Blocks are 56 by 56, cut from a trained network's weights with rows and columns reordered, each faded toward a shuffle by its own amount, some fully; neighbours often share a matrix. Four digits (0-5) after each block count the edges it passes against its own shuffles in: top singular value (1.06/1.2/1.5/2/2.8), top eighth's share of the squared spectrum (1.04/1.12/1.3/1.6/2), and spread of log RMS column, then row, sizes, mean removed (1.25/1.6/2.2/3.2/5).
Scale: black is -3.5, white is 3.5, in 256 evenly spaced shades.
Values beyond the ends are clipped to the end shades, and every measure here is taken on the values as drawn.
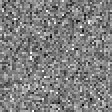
0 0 0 0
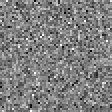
0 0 0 0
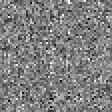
2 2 2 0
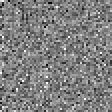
0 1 1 0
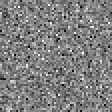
0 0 0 0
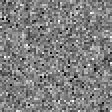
0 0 0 0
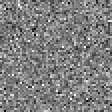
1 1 1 0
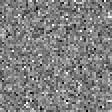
0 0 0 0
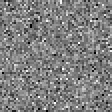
0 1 0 0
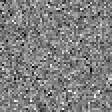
0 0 0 0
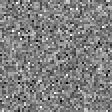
1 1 0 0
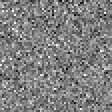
0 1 0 0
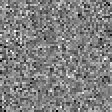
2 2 1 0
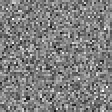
2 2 0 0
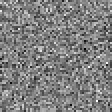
2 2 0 0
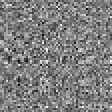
3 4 2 2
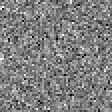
1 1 0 0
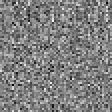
3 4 2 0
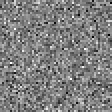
1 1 0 0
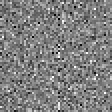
2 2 2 0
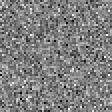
1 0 0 0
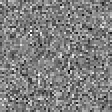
2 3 1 1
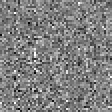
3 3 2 1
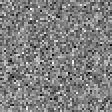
0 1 0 0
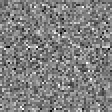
1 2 0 2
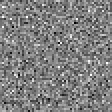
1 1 0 1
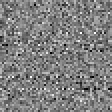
2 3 0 2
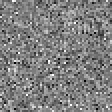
1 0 0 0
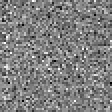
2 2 1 0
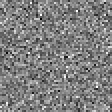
1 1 0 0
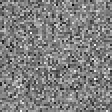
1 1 0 0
